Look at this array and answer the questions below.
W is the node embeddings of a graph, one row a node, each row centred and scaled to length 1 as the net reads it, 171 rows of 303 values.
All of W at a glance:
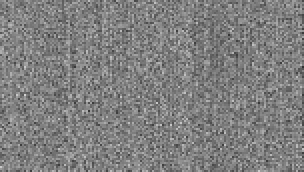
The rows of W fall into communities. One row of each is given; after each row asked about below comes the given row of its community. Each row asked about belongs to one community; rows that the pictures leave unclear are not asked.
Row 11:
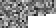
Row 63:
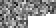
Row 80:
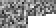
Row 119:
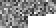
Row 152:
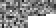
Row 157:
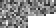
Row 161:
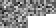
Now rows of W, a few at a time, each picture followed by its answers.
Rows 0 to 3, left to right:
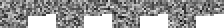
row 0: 80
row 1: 11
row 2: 152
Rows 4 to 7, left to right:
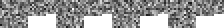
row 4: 157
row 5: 152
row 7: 157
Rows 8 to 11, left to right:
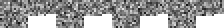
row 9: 80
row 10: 119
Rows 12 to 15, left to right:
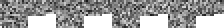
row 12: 152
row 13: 161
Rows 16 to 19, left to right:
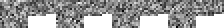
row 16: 11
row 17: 152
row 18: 80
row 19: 157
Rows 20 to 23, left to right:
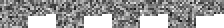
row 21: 80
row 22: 11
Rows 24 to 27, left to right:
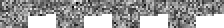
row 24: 161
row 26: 11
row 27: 157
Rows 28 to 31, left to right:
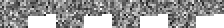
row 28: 152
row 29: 80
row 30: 157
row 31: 63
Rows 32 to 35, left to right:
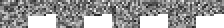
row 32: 161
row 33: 152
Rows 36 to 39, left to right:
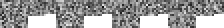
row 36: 119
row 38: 80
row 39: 161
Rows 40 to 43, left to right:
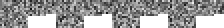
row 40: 161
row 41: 157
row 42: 152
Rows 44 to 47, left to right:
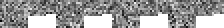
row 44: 161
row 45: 152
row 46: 63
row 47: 119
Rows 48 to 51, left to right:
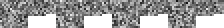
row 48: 119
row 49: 11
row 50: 80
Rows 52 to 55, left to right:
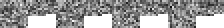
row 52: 80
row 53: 80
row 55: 152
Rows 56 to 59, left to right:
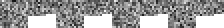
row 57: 11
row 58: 157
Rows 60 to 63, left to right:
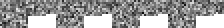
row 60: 80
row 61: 161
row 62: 63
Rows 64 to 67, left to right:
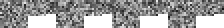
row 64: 63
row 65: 161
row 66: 161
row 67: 80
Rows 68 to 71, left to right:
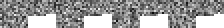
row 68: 152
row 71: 152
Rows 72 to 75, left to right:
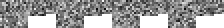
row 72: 152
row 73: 80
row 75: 11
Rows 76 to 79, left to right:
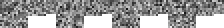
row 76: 161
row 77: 80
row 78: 157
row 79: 119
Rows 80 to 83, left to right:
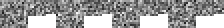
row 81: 11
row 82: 161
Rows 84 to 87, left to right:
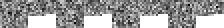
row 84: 119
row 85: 11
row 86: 161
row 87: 63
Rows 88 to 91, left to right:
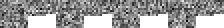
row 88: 63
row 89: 80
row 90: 157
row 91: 80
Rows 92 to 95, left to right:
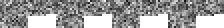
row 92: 161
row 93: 157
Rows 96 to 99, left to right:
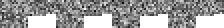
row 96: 157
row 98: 157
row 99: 80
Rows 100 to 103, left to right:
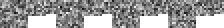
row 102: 157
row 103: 11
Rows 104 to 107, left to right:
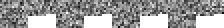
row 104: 157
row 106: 157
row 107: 80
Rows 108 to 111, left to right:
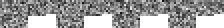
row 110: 119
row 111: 161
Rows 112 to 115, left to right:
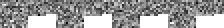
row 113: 157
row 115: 157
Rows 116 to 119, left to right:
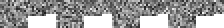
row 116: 11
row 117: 152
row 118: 152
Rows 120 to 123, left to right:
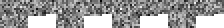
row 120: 11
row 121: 157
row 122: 80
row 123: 80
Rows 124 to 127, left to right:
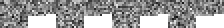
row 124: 63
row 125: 11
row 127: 157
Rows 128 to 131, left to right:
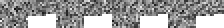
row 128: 11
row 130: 161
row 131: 80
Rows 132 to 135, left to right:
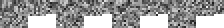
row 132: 161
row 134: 161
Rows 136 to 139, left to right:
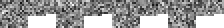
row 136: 157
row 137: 80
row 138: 119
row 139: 11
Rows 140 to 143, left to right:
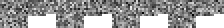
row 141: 80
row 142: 63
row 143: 152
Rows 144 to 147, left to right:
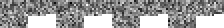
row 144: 161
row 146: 161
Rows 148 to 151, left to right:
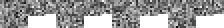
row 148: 119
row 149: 119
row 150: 161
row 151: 119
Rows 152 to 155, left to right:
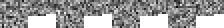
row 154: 157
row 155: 119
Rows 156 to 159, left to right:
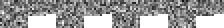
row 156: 161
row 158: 63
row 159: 152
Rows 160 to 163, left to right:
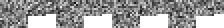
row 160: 80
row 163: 152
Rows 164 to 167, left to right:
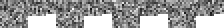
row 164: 161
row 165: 161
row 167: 11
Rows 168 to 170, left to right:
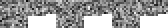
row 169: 11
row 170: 157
